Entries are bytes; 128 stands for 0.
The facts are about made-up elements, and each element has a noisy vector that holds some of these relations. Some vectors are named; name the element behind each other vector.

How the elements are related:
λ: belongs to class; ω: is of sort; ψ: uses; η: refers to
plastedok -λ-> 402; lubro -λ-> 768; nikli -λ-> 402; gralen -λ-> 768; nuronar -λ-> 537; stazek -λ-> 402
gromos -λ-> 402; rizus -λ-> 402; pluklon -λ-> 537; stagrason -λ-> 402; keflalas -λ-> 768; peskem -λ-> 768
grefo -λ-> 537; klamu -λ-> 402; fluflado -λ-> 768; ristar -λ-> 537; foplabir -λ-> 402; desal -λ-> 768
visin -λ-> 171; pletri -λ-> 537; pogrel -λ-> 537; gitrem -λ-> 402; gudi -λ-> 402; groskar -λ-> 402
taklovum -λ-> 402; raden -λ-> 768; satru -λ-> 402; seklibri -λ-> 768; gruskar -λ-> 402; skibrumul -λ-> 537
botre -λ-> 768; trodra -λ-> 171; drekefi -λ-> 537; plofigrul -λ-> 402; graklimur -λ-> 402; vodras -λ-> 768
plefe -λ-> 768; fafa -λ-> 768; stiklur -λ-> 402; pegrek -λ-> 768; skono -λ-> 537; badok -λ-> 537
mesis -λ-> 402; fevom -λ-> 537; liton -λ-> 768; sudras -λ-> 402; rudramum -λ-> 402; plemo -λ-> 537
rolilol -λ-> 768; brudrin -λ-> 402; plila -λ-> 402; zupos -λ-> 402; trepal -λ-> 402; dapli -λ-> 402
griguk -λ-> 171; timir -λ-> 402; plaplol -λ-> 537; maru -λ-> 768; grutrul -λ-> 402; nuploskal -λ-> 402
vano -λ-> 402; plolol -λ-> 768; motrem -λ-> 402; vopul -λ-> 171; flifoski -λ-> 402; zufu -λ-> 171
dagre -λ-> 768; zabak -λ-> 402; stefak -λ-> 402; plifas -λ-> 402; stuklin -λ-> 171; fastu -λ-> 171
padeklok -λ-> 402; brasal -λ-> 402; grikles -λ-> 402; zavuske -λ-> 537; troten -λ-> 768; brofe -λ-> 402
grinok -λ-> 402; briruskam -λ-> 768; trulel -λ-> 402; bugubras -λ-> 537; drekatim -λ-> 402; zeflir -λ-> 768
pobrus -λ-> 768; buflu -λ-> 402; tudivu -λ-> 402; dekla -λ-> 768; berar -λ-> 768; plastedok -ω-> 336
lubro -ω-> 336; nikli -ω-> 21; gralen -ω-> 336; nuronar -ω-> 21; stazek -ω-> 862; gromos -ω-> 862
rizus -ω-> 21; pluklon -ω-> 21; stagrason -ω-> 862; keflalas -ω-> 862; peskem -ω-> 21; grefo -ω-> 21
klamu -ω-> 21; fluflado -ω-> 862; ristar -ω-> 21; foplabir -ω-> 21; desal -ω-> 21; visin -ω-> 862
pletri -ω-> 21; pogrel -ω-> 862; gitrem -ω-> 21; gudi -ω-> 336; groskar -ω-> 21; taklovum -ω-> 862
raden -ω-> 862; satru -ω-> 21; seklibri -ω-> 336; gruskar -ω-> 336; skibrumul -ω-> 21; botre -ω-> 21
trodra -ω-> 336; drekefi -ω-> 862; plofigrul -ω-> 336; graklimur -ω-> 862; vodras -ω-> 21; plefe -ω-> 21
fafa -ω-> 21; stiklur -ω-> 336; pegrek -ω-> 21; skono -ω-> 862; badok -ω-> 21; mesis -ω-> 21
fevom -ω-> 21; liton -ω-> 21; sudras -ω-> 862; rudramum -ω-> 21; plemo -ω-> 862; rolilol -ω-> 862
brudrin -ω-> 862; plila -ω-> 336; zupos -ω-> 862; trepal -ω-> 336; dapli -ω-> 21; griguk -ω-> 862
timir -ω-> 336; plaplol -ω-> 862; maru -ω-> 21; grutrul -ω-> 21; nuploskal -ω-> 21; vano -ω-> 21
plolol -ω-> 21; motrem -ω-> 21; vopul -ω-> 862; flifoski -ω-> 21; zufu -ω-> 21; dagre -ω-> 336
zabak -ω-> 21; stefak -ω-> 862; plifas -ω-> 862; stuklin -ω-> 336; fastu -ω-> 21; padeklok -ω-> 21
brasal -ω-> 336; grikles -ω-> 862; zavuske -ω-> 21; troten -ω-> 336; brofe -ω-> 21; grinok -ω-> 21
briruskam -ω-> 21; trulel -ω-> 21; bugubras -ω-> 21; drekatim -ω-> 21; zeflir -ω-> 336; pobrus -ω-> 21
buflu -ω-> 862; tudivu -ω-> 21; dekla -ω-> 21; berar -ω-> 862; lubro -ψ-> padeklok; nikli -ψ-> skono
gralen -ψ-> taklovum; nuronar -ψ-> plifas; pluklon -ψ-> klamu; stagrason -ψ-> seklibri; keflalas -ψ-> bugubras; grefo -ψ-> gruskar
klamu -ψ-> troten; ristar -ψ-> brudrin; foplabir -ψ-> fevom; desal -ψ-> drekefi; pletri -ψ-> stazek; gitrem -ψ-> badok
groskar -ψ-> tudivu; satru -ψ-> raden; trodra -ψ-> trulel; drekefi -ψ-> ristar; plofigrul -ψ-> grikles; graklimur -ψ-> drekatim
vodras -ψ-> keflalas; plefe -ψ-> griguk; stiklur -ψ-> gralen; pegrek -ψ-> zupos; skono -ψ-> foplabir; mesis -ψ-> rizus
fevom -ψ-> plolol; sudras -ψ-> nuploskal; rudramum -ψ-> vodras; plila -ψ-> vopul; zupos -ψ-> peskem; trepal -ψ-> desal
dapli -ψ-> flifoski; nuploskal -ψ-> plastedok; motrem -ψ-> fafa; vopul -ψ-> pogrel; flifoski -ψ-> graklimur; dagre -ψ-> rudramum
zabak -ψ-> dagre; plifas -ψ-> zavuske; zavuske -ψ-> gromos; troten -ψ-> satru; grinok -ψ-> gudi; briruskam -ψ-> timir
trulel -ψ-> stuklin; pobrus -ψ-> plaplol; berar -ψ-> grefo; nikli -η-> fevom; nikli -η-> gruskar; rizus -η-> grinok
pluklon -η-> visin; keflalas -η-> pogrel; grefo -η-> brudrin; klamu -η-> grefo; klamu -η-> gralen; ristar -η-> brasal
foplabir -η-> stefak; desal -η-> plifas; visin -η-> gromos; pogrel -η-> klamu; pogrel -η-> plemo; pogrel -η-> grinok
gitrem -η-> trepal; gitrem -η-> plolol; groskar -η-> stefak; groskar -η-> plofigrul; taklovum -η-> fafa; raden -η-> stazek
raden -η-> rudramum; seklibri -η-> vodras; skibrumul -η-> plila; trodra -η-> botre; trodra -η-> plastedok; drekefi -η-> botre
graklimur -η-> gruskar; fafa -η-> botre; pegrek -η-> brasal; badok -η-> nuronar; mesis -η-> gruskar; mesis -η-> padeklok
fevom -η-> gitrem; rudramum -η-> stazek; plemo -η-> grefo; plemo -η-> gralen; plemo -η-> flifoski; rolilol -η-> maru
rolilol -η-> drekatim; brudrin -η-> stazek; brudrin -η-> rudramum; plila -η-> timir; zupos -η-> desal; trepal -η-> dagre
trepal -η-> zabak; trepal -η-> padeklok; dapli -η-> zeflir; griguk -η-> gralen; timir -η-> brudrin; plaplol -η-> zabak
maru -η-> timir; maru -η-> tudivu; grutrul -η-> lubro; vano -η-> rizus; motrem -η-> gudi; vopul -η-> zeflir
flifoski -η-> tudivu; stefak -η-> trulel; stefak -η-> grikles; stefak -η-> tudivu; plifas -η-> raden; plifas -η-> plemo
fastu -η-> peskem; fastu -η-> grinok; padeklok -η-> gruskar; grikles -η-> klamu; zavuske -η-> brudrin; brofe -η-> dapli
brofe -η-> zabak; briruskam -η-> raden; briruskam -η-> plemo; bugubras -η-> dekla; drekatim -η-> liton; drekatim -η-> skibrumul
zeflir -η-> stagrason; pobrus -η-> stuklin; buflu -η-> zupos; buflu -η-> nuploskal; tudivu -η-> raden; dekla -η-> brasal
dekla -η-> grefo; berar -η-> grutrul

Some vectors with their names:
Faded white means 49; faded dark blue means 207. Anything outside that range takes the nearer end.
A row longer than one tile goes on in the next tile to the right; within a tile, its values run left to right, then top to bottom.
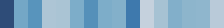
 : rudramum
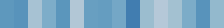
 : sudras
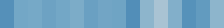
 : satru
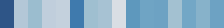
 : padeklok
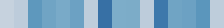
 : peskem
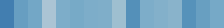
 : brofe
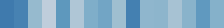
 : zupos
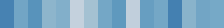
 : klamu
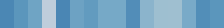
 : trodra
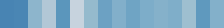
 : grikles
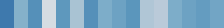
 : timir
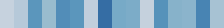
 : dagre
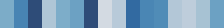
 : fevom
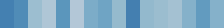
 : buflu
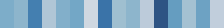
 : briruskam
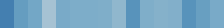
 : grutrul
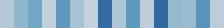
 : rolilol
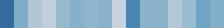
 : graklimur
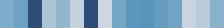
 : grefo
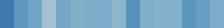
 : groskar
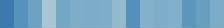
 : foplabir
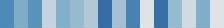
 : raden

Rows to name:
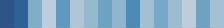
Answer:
plifas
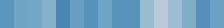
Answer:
stuklin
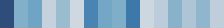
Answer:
brudrin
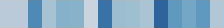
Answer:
pegrek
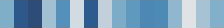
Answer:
plemo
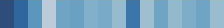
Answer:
tudivu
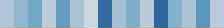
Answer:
keflalas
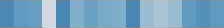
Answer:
plila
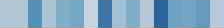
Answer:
pobrus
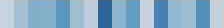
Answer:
fluflado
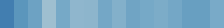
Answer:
rizus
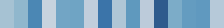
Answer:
maru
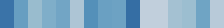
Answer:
stazek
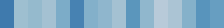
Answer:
gruskar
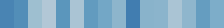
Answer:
visin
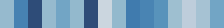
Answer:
ristar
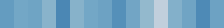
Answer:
brasal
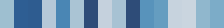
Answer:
drekefi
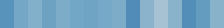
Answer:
zabak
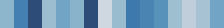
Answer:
bugubras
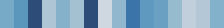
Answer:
zavuske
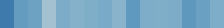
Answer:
vano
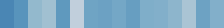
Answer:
griguk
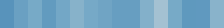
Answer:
grinok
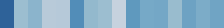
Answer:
mesis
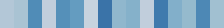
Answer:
seklibri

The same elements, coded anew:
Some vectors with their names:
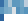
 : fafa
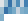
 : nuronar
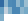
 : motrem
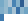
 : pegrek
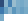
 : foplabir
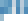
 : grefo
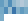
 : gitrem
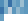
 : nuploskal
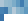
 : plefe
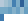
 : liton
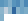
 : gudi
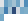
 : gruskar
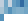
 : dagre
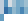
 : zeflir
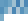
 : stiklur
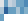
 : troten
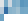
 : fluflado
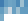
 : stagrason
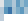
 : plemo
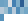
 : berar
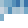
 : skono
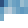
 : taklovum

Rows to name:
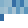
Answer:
botre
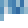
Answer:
klamu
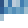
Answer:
flifoski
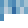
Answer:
nikli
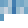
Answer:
graklimur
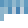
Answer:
zavuske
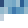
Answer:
stefak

